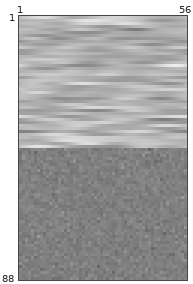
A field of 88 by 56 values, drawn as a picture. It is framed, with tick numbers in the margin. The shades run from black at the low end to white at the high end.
The table splits into 2 rows of 1 panel. Panel 1,1: high, streaked across. Panel 2,1: middling, fine-grained, faint in contrast.
